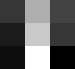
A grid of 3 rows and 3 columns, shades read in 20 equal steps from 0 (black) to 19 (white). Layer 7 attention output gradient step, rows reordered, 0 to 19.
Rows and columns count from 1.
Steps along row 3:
up down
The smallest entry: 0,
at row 3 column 3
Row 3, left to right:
1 19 0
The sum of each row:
22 21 20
